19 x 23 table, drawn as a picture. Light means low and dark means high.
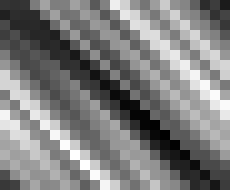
Odd rows or columns: none. Grain: diagonal, down to the right. Average level on the scale: 50%. Slope: none.
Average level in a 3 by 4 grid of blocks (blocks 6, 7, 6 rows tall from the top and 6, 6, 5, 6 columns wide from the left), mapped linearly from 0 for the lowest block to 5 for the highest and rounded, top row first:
5312
1440
1134
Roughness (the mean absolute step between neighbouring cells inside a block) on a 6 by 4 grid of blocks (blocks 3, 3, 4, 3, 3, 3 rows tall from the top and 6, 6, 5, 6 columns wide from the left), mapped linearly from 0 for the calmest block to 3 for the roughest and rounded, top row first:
1 2 2 1 | 0 2 2 2 | 1 2 2 2 | 3 1 2 1 | 1 2 1 1 | 1 3 1 1
